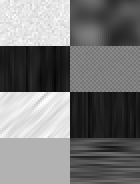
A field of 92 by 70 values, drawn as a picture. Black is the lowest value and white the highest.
It is made of 4 by 2 panels. Panel 1,1: very high, fine-grained, faint in contrast. Panel 1,2: low, smooth. Panel 2,1: very low, streaked downward, faint in contrast. Panel 2,2: middling, checkered, faint in contrast. Panel 3,1: very high, slanting up to the right, faint in contrast. Panel 3,2: very low, streaked downward, faint in contrast. Panel 4,1: high, flat. Panel 4,2: low, streaked across.
